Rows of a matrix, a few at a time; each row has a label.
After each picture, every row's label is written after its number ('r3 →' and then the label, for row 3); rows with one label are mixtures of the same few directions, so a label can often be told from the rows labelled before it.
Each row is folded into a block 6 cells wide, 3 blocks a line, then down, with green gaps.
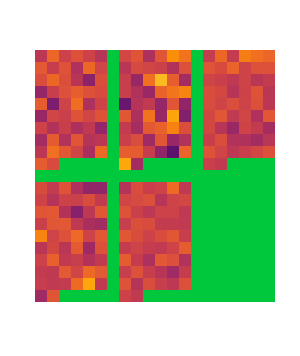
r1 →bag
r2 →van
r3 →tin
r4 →van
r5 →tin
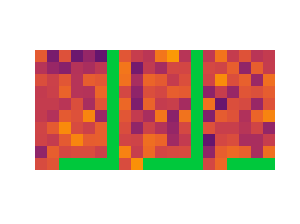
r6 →tin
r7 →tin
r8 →bag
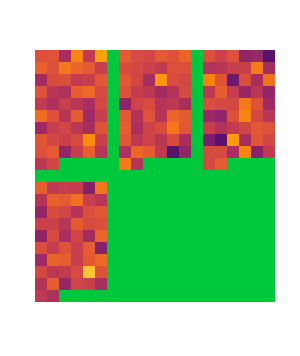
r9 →tin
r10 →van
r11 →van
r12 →tin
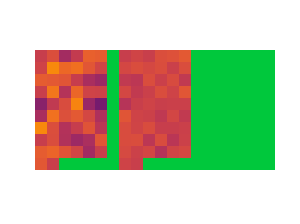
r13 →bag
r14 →van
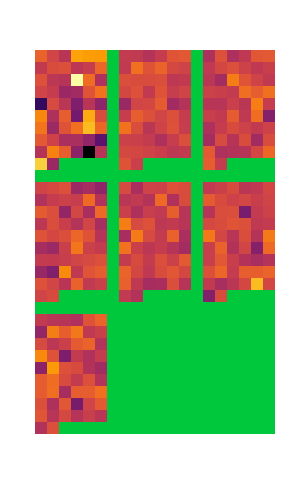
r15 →van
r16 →bag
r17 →van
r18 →van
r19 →bag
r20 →van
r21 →bag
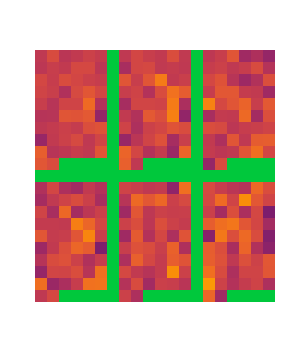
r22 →van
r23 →van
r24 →van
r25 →van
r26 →tin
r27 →bag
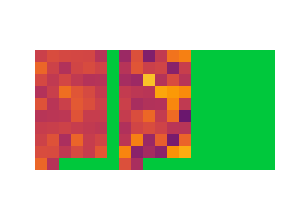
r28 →bag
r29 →van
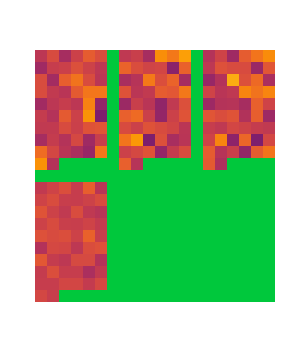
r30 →van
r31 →van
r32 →van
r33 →tin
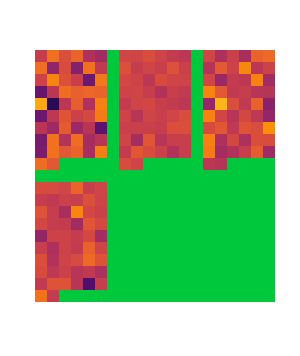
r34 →bag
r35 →van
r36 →bag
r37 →van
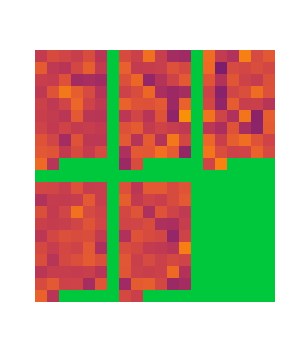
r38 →bag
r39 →van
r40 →tin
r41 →van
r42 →van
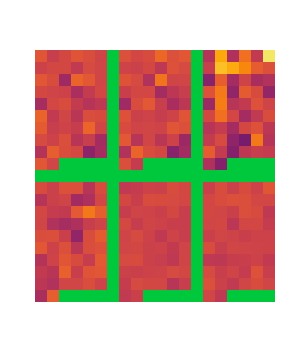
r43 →van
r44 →van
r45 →tin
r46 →bag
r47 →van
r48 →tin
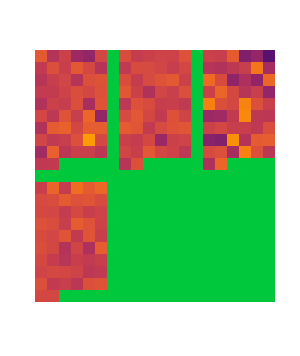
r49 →tin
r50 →bag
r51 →van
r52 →tin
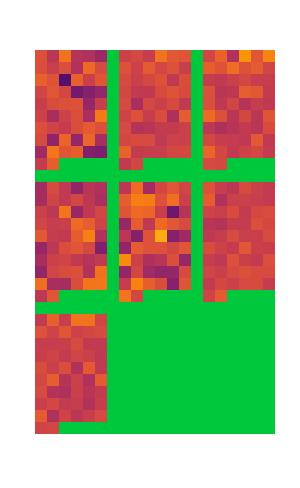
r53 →van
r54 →tin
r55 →tin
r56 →van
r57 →bag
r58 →tin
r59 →tin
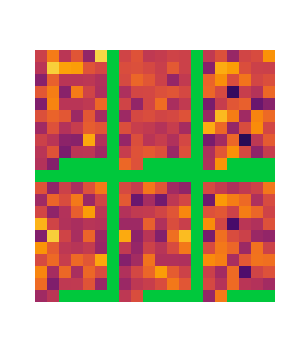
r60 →tin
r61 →bag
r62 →bag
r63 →bag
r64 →bag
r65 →bag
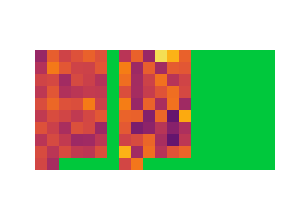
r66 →tin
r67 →tin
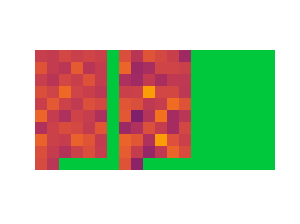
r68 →bag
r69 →bag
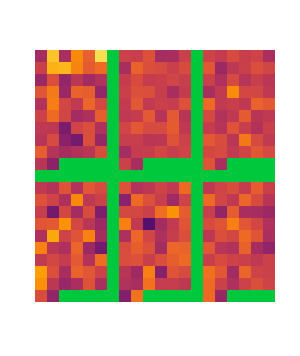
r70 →tin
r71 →tin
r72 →bag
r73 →bag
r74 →bag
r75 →bag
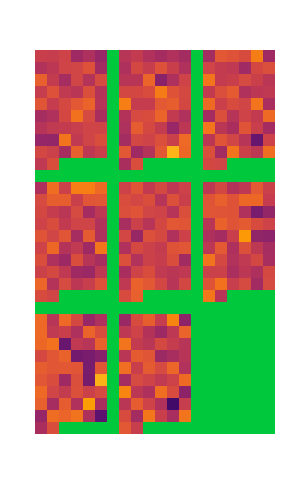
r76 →van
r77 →van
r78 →tin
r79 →tin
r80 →bag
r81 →bag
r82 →van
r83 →tin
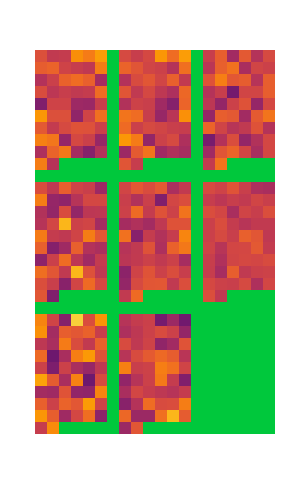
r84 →van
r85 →van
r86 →bag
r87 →bag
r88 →bag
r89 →van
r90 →tin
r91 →van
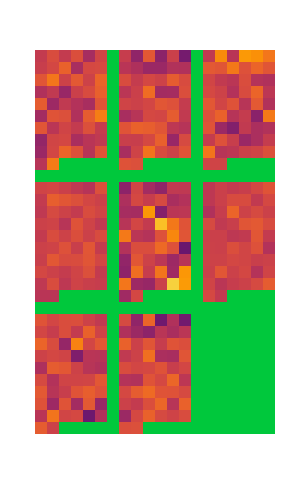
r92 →bag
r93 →tin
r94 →tin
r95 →tin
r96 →van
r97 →van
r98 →van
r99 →tin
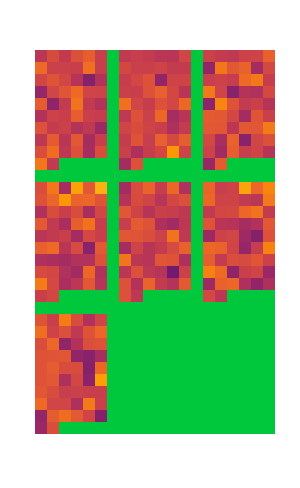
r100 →bag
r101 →van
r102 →bag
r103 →tin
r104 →tin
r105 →van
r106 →van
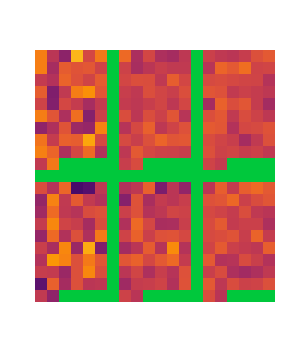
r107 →tin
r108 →tin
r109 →bag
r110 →tin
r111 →tin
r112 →tin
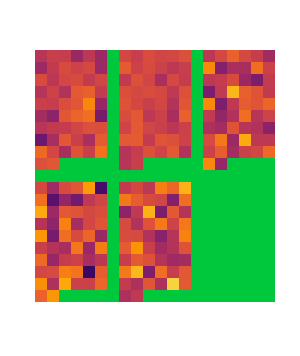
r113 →van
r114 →van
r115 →bag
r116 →tin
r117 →van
